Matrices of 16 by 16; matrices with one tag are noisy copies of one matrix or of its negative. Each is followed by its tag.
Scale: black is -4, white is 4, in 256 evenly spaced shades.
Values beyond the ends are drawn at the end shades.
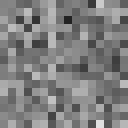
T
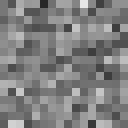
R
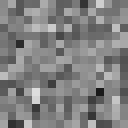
R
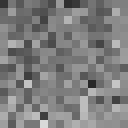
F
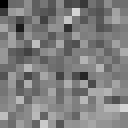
F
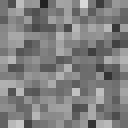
R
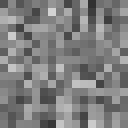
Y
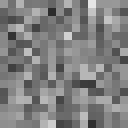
Y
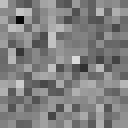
T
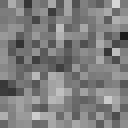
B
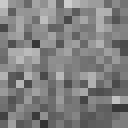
F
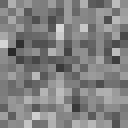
B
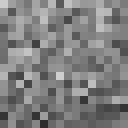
F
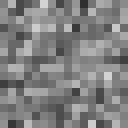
R
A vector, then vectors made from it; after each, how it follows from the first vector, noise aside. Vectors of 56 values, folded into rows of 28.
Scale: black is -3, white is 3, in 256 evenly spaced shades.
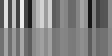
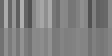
shrunk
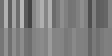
shrunk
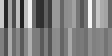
negated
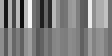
negated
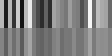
negated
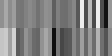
wrapped around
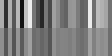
negated
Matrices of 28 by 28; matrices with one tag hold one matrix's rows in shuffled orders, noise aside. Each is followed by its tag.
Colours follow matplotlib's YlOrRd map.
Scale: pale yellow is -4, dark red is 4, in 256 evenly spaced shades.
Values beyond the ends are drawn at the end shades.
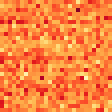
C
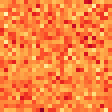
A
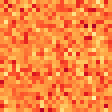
A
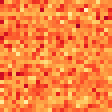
C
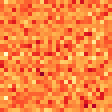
A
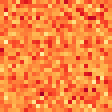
A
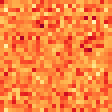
A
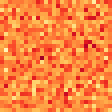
A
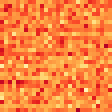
C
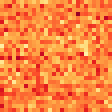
C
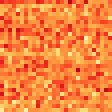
C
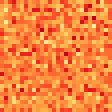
A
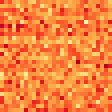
C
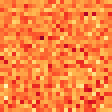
A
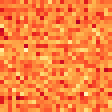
C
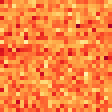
C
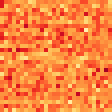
C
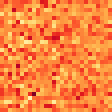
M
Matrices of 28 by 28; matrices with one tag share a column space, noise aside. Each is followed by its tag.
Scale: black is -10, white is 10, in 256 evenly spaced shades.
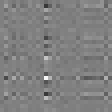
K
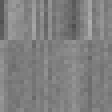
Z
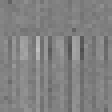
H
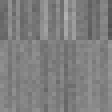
Z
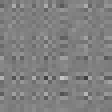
K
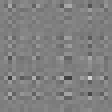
K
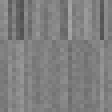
Z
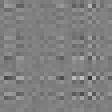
K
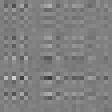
K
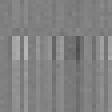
H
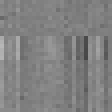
H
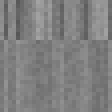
Z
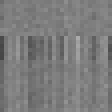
H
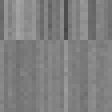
Z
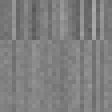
Z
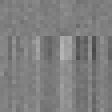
H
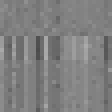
H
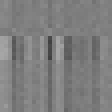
H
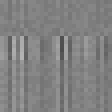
H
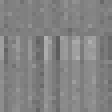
H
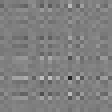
K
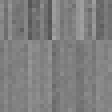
Z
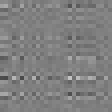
K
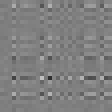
K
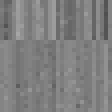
Z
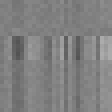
H
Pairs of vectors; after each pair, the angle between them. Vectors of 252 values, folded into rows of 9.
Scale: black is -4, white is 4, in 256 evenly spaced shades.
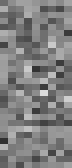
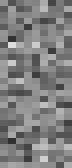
orthogonal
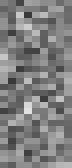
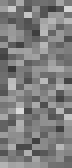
partly opposed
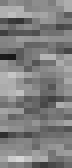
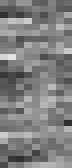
nearly opposite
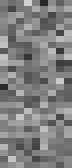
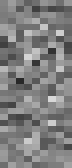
partly opposed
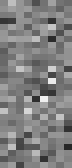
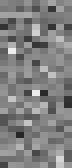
orthogonal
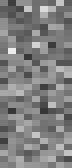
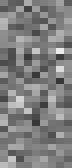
orthogonal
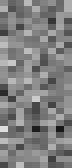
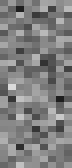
partly aligned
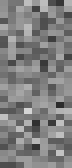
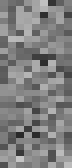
partly aligned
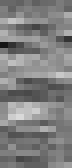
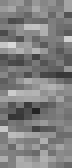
nearly opposite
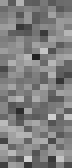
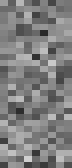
nearly parallel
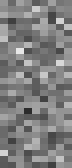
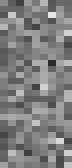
orthogonal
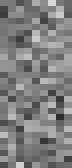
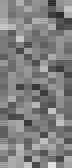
partly opposed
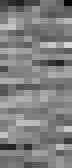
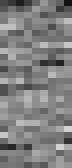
nearly parallel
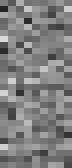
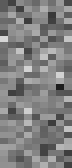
partly aligned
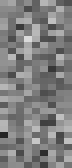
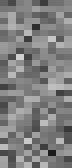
partly opposed
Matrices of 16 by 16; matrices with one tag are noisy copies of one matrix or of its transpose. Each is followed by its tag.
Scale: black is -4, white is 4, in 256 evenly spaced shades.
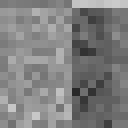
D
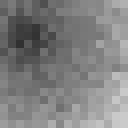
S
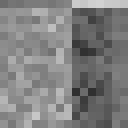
D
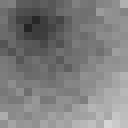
S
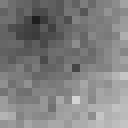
S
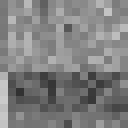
D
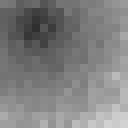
S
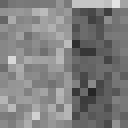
D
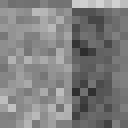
D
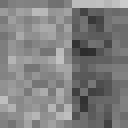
D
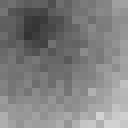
S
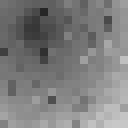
S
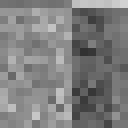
D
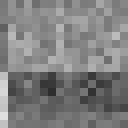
D
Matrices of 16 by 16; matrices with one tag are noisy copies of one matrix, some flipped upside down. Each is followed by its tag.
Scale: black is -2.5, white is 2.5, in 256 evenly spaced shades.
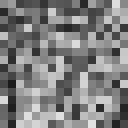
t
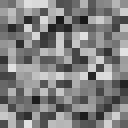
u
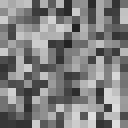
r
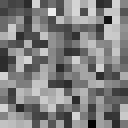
r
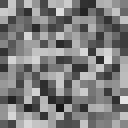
u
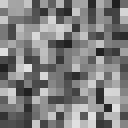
r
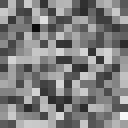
u
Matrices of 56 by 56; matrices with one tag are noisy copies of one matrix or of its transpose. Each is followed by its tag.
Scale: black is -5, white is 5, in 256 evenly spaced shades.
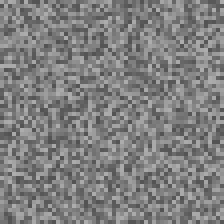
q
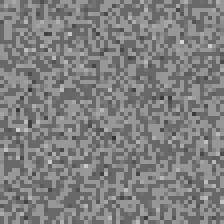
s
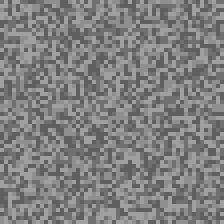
s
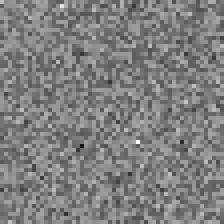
q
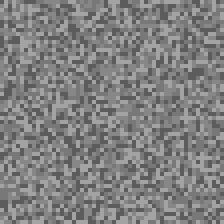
s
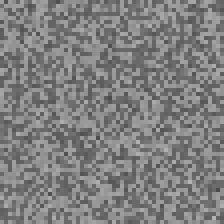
q
